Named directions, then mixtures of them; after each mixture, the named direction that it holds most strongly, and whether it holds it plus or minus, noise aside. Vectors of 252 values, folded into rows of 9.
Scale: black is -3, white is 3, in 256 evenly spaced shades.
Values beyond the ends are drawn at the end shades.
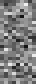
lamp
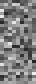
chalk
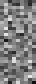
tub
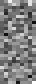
tub, minus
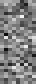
lamp, minus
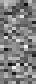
lamp, minus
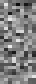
tub, plus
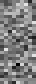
lamp, plus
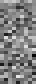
lamp, minus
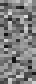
tub, minus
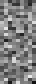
tub, plus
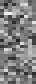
lamp, plus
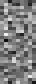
tub, plus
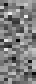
tub, minus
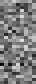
lamp, minus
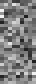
chalk, plus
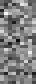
chalk, minus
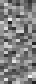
tub, plus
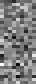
chalk, plus
